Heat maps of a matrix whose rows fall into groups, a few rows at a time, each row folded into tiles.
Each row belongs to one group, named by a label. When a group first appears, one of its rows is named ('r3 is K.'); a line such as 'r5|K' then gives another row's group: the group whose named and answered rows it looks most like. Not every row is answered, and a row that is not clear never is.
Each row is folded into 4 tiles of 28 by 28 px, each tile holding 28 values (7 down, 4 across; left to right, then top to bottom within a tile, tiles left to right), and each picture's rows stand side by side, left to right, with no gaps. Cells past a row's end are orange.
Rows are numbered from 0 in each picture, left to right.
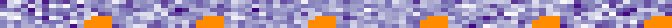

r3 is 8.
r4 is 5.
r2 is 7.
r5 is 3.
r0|7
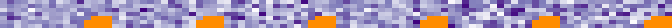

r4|3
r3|8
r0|8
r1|7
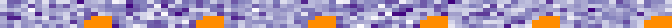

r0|8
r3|3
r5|7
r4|5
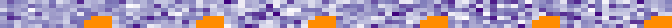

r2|5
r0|8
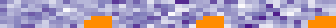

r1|5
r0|5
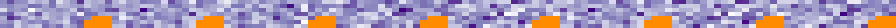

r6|5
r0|8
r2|7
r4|5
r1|7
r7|3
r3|3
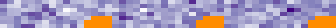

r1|8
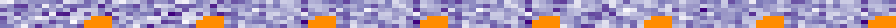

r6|7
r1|3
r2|8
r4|8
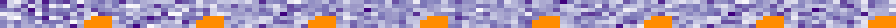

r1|5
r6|3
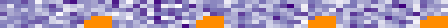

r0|5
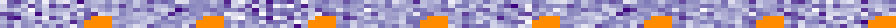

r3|8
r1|3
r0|8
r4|7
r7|8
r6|8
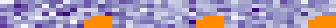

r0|3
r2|7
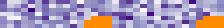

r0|7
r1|8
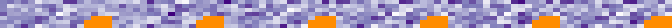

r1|3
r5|5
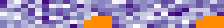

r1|3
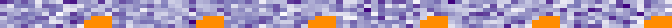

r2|5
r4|5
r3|7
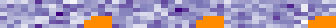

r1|3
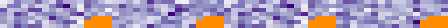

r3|8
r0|7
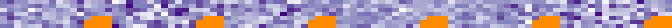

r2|3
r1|3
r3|5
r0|8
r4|7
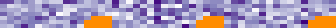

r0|5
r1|7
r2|8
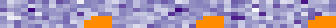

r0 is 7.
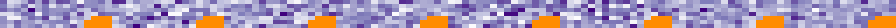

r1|5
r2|3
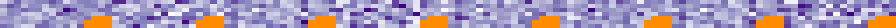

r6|8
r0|3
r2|8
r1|5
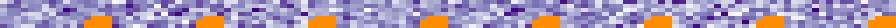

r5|5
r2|7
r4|3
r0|3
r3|8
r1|3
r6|5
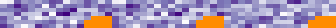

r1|3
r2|5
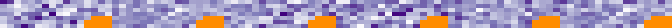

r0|5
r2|3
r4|8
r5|5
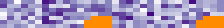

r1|8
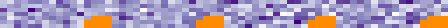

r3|5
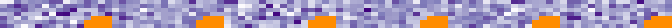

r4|5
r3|7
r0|3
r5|8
